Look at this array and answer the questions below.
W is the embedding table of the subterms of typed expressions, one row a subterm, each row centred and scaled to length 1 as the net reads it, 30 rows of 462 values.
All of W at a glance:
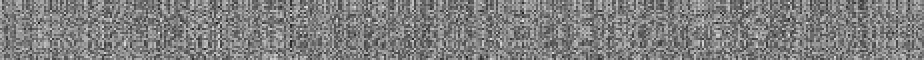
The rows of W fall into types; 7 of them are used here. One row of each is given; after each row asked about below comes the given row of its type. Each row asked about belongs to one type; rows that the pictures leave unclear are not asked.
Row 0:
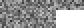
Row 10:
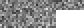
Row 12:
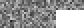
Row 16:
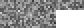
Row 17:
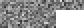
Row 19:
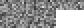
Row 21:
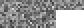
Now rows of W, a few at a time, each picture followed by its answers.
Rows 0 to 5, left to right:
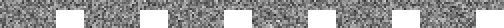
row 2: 12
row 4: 0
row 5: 17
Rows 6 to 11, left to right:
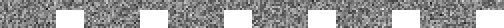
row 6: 0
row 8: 16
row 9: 12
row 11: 0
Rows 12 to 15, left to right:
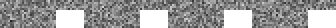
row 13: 16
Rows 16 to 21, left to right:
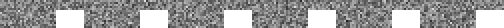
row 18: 16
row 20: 12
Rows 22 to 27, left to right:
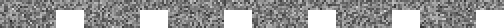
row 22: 21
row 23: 16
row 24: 10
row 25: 0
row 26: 19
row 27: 21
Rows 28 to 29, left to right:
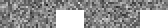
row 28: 12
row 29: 17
